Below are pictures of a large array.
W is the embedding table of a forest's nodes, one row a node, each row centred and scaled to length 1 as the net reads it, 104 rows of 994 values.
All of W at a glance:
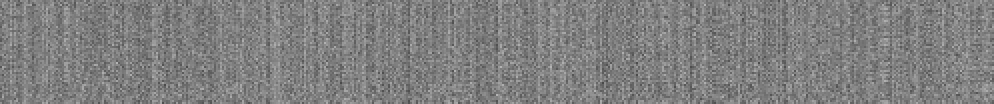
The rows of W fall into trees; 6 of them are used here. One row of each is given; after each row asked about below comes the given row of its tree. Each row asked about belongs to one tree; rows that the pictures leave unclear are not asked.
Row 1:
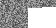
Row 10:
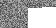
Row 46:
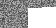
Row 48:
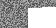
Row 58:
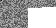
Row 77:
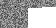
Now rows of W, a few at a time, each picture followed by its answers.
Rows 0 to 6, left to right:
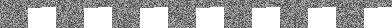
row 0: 48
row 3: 48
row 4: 77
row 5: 77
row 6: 10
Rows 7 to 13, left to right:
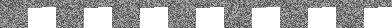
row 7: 48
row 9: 10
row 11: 1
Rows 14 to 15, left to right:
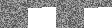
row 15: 1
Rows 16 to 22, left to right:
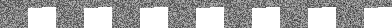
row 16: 48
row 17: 46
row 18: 48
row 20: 10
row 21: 10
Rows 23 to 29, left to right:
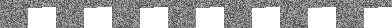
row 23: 10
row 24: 48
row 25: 10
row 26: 58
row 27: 48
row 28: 1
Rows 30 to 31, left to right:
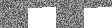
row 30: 46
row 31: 48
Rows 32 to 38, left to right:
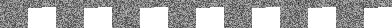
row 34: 1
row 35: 10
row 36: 48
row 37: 77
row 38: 10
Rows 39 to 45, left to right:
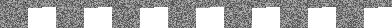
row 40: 58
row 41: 10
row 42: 48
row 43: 10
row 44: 10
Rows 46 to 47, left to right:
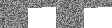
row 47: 48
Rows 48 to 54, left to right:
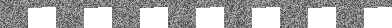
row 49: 10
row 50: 10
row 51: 1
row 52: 1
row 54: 58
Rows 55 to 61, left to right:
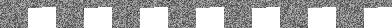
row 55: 77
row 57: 77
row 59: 46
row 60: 1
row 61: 48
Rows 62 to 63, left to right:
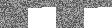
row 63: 10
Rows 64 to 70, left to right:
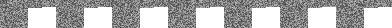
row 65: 58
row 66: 48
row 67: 48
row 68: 58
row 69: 48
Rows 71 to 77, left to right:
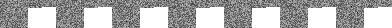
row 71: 10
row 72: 77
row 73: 46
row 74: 10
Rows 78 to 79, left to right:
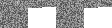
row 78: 46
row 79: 77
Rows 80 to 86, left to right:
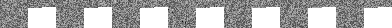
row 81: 10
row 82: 77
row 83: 46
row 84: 1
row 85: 1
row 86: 58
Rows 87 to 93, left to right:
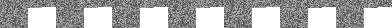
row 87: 1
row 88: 48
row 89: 58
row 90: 1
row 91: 1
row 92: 10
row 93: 58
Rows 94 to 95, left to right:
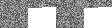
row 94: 77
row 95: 77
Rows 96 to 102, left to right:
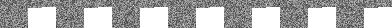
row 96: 48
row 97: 77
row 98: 1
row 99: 48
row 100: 10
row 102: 10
